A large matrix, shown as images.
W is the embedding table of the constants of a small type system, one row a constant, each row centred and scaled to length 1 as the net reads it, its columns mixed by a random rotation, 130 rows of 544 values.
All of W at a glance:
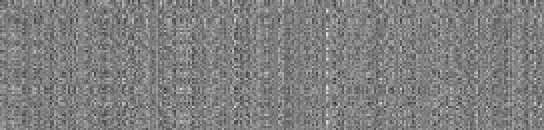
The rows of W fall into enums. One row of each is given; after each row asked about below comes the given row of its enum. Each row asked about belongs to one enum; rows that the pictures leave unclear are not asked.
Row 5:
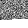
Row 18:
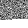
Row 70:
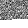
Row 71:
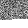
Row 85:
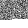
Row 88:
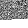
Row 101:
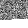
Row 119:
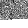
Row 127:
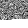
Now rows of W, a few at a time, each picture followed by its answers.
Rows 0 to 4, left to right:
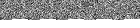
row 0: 5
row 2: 5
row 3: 119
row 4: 127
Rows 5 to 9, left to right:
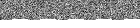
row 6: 71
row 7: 127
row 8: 101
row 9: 5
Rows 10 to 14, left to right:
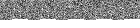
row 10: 85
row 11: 85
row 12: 88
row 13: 71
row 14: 18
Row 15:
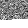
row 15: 127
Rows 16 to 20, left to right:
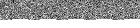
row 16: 119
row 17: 127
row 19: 71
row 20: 18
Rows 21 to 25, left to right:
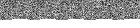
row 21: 71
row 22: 71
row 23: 101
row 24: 88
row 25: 18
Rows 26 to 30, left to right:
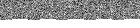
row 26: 18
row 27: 5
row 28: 88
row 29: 101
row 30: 71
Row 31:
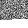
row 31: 5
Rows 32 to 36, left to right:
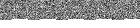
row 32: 101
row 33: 88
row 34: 70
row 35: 85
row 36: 5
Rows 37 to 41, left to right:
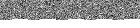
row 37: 85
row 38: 88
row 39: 5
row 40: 127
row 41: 18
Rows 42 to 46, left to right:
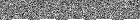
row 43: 71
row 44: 101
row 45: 18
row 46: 88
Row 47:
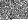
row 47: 119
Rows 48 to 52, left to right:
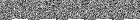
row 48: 85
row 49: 88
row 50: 5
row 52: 5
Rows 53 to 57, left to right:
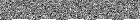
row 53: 70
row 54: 127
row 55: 85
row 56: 127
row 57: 101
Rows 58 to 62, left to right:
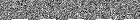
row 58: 88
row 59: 85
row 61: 101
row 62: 127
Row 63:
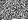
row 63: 5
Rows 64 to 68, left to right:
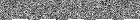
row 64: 71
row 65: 127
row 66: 5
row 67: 88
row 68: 71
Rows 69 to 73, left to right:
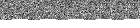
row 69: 127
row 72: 101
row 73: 101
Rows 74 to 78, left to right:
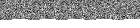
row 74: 5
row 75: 101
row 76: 101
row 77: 18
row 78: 127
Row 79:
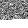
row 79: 127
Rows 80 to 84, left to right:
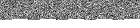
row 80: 71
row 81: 5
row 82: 5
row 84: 18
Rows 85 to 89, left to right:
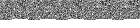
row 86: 70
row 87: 85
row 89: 88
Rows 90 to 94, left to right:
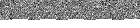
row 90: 119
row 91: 70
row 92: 70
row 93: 88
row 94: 5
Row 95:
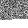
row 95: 71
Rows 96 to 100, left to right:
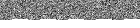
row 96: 85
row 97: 127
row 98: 127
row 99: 88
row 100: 5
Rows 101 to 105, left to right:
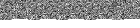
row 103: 127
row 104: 127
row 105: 119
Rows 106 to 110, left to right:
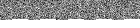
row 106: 18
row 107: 18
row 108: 5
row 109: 85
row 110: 71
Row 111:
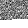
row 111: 70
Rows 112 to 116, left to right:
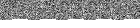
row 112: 71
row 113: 88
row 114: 101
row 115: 101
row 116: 127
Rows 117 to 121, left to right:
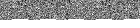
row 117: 88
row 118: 18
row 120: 88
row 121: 101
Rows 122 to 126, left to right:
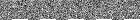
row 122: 88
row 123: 85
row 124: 85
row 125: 71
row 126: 70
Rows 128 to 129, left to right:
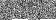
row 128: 85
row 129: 119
